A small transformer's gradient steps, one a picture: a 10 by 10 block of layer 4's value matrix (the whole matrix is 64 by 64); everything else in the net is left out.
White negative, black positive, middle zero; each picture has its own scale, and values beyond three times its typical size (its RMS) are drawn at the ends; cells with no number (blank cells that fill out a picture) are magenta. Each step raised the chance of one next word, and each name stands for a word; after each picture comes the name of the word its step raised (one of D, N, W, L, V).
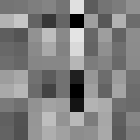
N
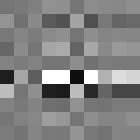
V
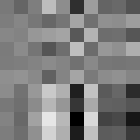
V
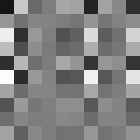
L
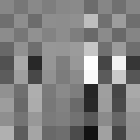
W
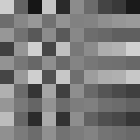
V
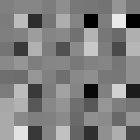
N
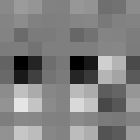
W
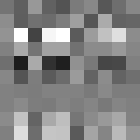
L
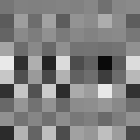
W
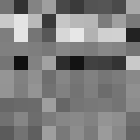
L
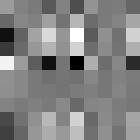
L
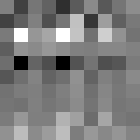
L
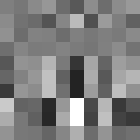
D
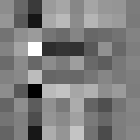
N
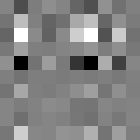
L
